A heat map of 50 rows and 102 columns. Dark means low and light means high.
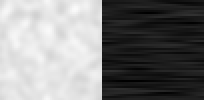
The table splits into one row of 2 panels. Panel 1,1: very high, blotchy, faint in contrast. Panel 1,2: very low, streaked across, faint in contrast.
